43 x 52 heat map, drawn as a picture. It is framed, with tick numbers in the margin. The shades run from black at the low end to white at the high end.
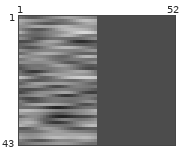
The table splits into one row of 2 panels. Panel 1,1: middling, streaked across, strong in contrast. Panel 1,2: low, flat.
